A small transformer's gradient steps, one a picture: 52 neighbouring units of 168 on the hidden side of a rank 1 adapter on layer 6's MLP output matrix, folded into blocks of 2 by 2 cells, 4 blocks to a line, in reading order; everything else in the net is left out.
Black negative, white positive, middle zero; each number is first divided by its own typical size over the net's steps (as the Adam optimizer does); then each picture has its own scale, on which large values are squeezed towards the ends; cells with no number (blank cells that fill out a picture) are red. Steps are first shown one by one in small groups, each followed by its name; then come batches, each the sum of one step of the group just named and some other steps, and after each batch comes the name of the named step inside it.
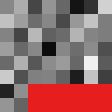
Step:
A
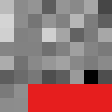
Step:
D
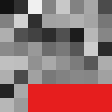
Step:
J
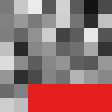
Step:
J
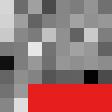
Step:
D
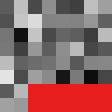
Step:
A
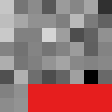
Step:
D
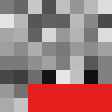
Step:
D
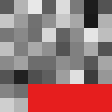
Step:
D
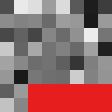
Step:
A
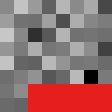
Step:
D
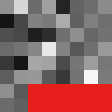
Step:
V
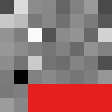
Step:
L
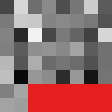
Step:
L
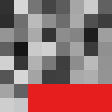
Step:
V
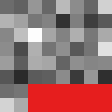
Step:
L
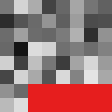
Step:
V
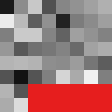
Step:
L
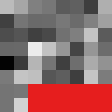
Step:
V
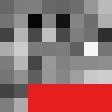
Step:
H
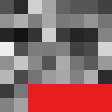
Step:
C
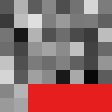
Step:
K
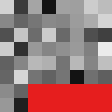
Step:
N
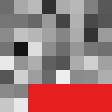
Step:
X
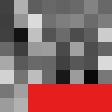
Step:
K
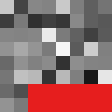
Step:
H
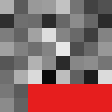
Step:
C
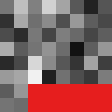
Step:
C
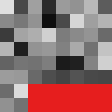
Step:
N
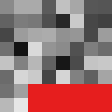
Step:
X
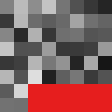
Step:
C
